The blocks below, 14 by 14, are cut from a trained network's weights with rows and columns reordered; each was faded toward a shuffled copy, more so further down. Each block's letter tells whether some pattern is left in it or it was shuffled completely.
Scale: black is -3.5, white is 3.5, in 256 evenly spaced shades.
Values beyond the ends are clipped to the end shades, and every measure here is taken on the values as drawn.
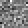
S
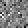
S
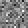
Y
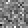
S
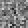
Y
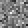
S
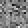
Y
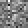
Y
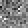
S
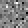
S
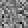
Y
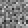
S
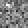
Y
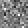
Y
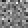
Y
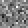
S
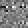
Y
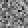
S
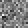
Y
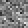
S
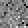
S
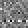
Y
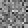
Y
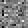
Y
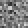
Y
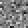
S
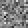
S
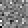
Y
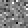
S
